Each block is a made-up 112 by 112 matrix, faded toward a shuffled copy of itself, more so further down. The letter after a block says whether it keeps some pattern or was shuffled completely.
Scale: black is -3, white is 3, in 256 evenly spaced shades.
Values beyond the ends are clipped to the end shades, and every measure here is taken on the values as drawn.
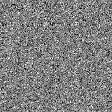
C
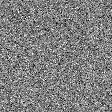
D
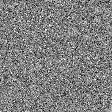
D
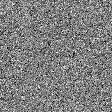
D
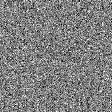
C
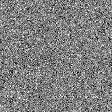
C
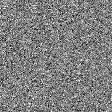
C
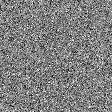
D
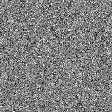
C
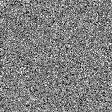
C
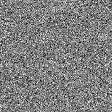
C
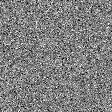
D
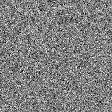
C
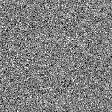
C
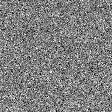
D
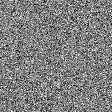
C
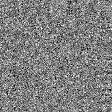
C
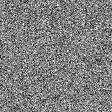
C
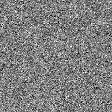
C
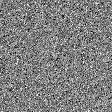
D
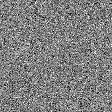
C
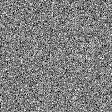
C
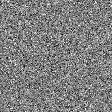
C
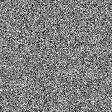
C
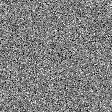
D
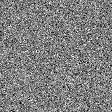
D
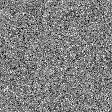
C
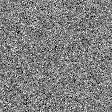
D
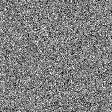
C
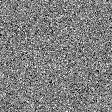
D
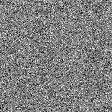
C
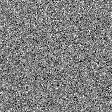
C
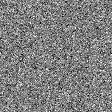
C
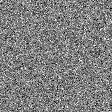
D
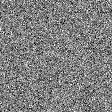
D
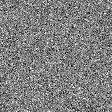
C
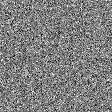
D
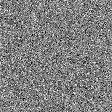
C
